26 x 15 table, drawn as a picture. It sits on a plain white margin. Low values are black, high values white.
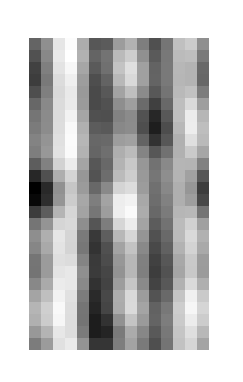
No lone cell stands out from its neighbours. Overall the values sit about 60% of the way up the scale. No overall slope runs across the table. Upright stripes repeat 3 times across the table.
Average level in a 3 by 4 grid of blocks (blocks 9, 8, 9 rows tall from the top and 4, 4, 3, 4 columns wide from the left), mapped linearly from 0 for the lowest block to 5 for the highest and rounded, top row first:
4213
3233
5024
